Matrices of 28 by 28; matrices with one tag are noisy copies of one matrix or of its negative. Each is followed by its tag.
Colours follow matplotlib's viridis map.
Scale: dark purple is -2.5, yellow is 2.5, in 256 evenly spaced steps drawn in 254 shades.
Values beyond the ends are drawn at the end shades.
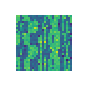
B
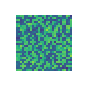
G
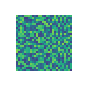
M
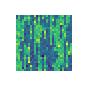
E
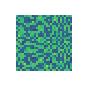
M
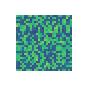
G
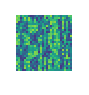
B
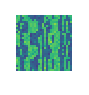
B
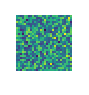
G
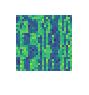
B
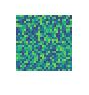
G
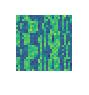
B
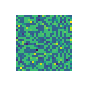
M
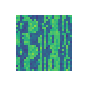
B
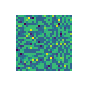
M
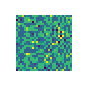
M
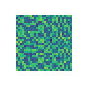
M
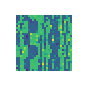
B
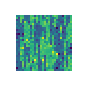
E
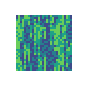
E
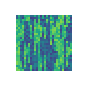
E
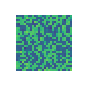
G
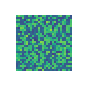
G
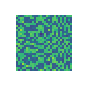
M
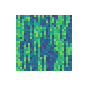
E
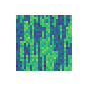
E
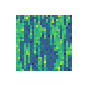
E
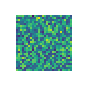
G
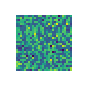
G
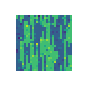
E
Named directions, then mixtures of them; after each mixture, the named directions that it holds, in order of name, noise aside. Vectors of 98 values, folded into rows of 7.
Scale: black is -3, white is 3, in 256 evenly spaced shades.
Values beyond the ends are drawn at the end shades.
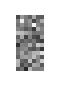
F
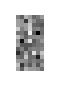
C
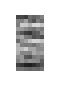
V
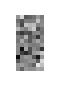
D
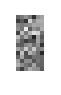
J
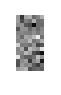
D, F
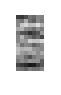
V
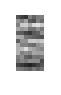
V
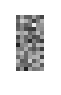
C, F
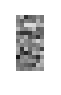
D, V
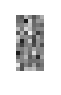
C, J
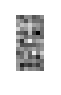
C, V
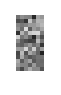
J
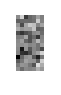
D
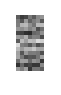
F, V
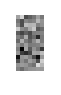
D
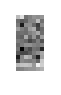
D, V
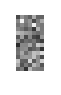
F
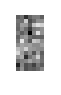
C, V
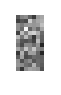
J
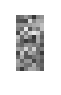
J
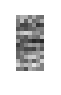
F, V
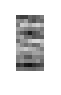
V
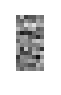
D, V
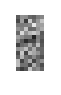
F, J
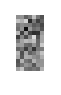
J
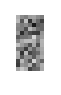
F, J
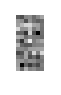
C, V
